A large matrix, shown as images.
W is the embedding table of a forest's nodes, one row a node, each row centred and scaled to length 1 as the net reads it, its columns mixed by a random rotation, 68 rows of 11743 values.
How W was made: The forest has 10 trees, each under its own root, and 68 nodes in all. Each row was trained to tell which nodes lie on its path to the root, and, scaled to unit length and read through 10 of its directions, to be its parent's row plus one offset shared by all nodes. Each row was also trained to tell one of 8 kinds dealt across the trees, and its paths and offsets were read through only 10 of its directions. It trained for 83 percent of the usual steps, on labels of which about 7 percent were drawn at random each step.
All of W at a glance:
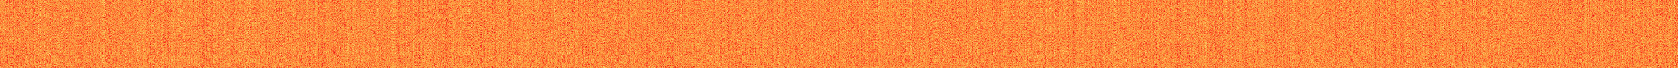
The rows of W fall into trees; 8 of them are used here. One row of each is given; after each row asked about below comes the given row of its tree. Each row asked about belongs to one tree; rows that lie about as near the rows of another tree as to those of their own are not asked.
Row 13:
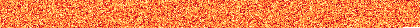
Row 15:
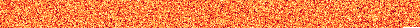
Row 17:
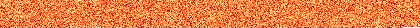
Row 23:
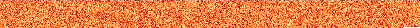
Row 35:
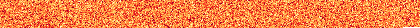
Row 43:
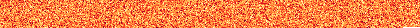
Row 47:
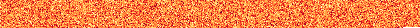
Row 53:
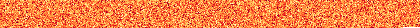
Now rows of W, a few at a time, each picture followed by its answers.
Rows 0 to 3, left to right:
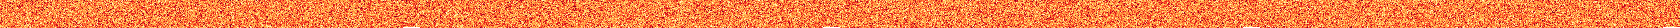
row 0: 47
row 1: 15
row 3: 53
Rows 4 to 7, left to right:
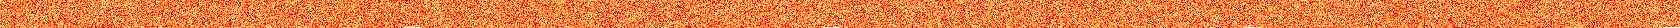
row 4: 53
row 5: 17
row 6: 23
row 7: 35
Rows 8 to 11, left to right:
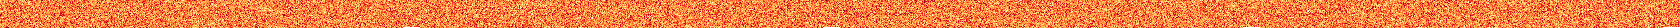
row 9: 53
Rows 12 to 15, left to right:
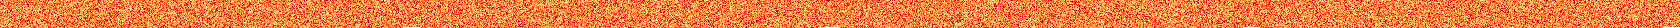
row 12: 43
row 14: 15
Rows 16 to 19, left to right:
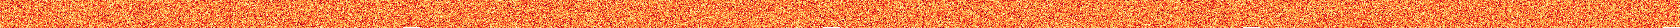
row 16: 47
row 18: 23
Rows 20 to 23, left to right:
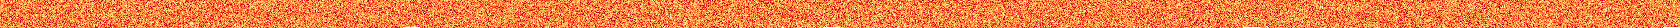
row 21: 13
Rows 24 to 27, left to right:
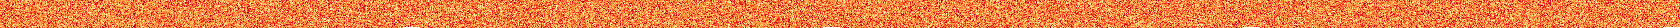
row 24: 53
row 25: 23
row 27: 13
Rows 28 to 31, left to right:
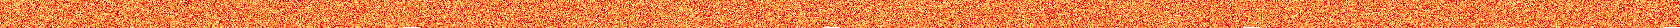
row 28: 53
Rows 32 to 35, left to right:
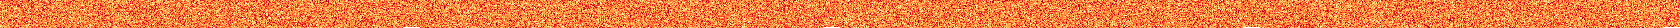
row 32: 47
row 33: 53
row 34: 23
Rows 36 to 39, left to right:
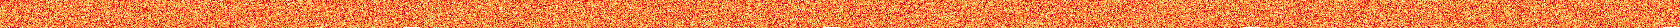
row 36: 43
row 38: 53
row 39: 17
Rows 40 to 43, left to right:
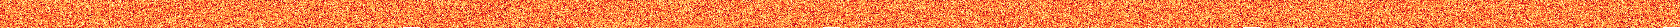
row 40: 35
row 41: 53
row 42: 23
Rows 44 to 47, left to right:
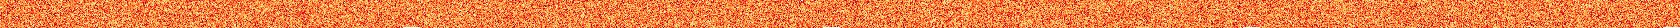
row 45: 23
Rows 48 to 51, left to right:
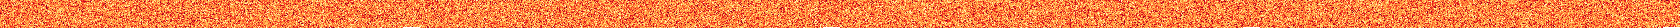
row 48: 13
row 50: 47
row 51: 35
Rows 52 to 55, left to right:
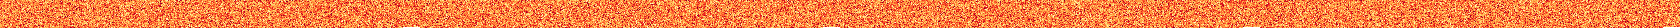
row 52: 13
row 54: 13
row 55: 15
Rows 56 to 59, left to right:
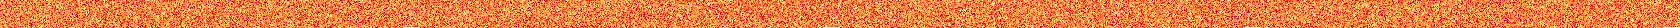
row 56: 23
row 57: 43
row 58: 47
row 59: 23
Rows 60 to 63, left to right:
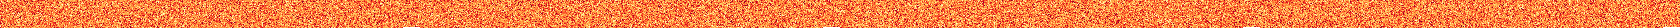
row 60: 23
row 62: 15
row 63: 43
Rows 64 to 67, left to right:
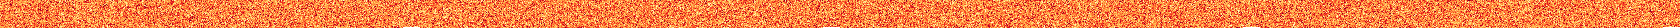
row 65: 43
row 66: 53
